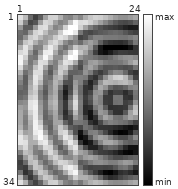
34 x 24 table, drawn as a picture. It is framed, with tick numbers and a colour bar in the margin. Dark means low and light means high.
The field is mottled with small blotches. Rings spread out from the middle right. The left part is higher, up to a seam about 50% of the way across. Overall the values sit about 50% of the way up the scale.
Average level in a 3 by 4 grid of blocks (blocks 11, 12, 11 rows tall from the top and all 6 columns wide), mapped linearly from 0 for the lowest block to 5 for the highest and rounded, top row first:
4520 | 4211 | 4410
